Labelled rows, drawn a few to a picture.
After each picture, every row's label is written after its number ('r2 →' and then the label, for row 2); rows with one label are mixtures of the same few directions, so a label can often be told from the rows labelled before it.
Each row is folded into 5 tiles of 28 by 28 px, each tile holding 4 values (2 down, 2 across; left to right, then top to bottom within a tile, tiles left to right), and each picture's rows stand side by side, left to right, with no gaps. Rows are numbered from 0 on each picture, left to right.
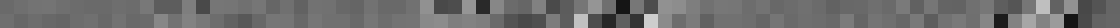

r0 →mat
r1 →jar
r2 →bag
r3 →jar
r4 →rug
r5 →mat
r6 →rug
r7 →rug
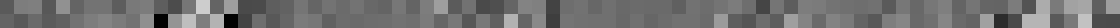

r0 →jar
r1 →rug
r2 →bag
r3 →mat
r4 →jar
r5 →rug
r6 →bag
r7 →bag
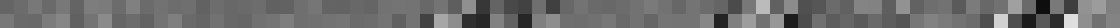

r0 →bag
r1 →bag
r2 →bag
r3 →bag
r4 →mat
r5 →rug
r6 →jar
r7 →rug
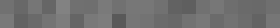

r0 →bag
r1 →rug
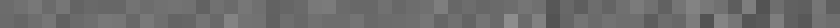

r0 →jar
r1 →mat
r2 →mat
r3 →mat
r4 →mat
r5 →bag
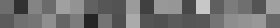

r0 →mat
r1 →jar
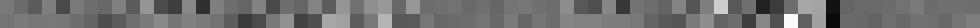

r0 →jar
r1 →jar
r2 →bag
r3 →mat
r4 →jar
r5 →mat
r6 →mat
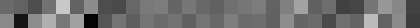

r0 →rug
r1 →mat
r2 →mat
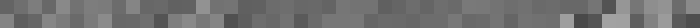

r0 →bag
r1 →rug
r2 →rug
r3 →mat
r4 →bag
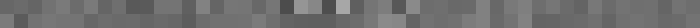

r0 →rug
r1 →jar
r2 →jar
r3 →bag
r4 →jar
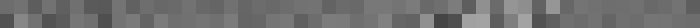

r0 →bag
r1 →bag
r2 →bag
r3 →bag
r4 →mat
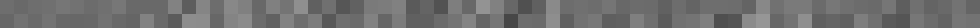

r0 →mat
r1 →bag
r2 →mat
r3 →mat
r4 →bag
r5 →bag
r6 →bag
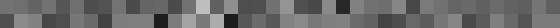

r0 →bag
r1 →rug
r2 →jar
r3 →bag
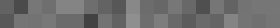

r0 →mat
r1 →rug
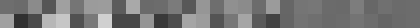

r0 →bag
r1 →bag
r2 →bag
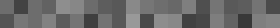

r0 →mat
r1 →bag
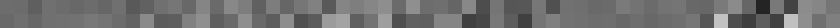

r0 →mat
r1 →bag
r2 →bag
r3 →bag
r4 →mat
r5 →rug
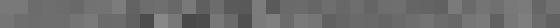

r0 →mat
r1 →bag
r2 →bag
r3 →bag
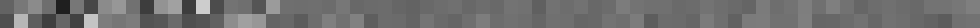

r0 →rug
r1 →jar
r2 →rug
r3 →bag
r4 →rug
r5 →bag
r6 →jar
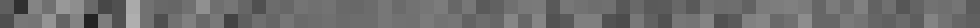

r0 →mat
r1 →rug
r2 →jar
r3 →mat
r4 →bag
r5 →bag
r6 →mat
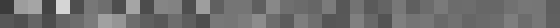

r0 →jar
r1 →jar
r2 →bag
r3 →mat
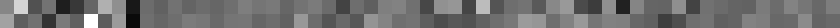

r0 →mat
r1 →bag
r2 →rug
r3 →jar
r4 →jar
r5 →bag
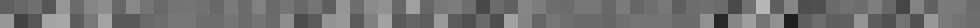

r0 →bag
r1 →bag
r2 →bag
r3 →rug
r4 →jar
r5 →rug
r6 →rug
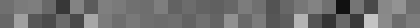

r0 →rug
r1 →mat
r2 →rug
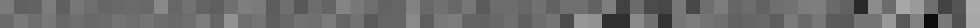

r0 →jar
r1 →mat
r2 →mat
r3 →bag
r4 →bag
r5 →mat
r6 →mat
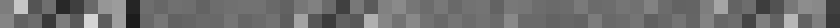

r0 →mat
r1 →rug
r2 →rug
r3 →mat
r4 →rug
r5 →mat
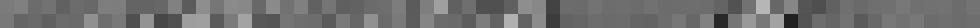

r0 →mat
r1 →bag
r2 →mat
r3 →mat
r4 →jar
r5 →rug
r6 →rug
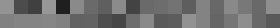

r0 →jar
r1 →bag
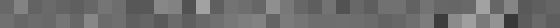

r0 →mat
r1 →jar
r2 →jar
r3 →rug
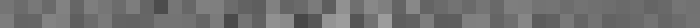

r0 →bag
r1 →mat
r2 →bag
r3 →bag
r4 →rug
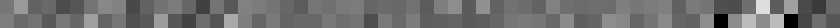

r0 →mat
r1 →rug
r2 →mat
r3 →jar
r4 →bag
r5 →rug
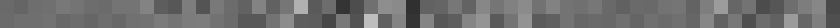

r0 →mat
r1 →jar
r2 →mat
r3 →bag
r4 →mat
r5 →mat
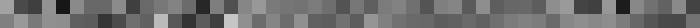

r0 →jar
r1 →rug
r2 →rug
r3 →jar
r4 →jar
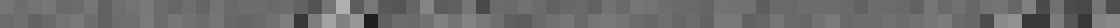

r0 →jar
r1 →jar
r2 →rug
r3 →jar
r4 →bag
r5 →bag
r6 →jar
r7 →bag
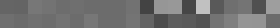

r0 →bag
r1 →jar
